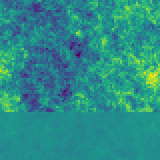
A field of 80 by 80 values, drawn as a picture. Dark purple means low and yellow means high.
Seam: horizontal, 70% of the way down, the bottom part calmer. Ninth with the highest average: middle right. Grain: blotchy. Stripes: none.
